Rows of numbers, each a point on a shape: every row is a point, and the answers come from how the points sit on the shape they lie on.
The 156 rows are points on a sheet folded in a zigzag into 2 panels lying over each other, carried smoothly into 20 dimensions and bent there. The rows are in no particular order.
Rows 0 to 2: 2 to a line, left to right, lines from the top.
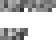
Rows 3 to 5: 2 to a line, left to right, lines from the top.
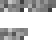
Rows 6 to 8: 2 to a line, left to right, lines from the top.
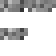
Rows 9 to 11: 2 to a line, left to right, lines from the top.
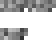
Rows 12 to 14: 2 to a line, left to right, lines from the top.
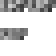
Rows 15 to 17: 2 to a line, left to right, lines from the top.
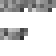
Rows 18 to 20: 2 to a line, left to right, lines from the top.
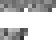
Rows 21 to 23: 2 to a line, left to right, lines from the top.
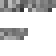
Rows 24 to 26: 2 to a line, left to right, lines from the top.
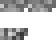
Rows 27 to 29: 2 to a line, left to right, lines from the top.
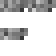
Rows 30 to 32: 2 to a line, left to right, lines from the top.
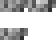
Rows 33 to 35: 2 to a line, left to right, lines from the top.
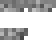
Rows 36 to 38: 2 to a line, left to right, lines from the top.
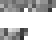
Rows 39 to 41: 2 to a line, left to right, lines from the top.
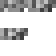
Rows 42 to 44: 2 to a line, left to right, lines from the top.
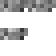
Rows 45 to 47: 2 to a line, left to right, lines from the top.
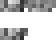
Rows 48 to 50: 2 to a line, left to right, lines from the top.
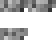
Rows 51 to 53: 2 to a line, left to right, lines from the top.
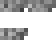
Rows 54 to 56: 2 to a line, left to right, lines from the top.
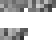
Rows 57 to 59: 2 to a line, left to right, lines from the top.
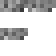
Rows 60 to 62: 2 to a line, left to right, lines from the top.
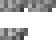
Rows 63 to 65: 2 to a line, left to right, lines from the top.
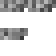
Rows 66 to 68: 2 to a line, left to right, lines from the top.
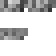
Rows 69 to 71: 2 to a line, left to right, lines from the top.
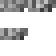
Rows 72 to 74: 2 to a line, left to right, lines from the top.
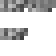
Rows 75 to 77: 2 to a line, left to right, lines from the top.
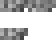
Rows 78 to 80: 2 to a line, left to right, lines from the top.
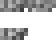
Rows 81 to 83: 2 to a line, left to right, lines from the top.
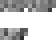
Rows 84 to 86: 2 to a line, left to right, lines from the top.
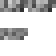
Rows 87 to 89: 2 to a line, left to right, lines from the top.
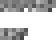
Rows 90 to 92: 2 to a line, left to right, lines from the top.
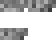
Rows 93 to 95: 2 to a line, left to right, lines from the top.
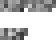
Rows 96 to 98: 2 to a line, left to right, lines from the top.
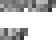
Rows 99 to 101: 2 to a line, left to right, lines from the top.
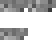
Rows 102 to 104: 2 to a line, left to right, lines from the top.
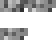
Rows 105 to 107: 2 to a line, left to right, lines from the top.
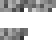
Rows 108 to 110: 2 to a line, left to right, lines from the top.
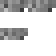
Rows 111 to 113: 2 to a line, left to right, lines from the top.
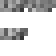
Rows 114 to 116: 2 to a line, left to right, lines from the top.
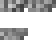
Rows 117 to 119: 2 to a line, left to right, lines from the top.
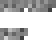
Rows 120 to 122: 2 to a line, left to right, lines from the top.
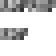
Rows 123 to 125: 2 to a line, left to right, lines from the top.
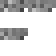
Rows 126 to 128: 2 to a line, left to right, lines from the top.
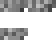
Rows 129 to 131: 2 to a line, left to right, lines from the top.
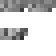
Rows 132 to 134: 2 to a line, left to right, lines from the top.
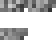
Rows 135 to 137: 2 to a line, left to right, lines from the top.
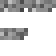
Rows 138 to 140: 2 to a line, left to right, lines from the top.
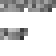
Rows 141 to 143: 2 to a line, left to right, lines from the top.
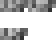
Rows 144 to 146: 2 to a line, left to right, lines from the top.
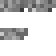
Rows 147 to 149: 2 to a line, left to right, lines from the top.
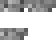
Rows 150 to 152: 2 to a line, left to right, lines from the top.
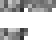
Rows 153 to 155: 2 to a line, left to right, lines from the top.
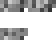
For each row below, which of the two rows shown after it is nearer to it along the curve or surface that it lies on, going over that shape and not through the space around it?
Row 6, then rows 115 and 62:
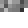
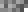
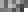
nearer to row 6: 62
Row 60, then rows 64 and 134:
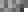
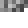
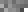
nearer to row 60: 134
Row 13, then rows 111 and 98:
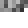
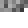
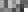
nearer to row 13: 111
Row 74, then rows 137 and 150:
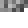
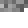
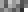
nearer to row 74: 137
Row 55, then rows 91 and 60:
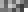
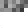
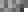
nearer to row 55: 60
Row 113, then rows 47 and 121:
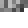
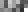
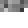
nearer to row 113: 47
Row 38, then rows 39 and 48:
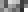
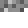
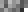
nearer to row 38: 48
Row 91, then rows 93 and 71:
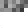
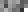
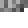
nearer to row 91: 93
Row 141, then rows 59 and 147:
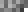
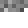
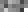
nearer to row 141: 59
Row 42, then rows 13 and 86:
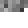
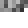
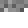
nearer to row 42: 13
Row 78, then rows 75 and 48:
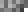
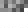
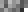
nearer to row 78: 48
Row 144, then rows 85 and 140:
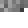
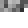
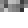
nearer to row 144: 85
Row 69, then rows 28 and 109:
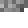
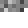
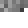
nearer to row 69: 109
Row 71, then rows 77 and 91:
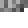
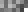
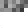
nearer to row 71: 77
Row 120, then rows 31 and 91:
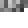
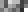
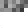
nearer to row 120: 31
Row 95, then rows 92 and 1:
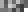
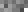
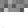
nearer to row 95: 92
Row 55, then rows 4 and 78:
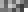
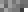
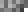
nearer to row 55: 78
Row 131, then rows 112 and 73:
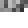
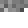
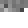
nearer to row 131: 73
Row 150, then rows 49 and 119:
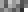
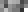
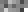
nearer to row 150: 49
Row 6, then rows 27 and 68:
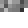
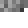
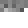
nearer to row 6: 27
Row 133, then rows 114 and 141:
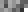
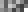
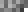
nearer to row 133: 114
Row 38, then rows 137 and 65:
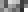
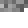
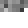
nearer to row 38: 65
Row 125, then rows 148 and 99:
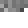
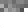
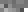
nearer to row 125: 148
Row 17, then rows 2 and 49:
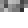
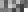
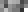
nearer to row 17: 49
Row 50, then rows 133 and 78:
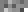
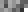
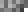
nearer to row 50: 133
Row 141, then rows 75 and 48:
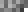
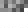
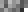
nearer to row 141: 48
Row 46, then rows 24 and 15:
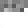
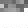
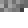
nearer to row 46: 24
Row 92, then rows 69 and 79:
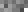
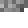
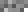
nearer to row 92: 69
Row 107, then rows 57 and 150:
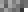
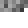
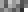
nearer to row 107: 150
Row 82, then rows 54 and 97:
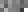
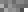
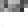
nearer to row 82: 54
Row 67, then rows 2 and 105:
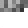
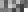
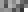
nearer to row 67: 2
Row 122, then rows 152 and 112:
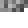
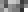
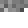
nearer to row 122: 152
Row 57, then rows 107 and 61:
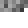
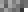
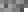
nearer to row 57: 61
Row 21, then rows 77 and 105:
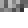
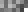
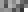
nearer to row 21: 77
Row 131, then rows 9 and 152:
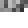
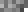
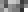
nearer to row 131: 152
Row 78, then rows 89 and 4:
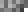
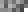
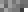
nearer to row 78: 4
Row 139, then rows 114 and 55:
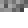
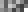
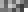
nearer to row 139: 114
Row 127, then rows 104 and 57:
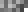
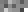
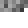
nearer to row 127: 57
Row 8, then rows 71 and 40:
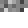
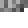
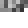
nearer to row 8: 71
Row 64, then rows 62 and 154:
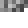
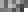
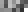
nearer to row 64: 154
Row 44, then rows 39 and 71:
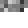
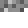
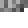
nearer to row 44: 39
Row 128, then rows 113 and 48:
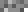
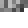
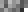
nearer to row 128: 48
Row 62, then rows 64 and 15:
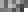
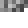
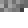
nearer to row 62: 15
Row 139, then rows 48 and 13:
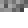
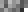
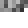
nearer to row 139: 13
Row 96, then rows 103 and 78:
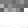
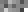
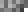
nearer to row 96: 78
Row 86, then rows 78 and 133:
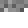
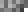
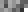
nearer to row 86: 78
